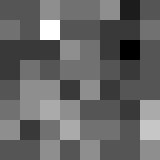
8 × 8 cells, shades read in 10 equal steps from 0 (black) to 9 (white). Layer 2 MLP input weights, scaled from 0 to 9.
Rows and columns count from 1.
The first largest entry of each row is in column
3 3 4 2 2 3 8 3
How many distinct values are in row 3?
5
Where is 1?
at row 1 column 7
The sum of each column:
26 27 39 32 32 24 16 34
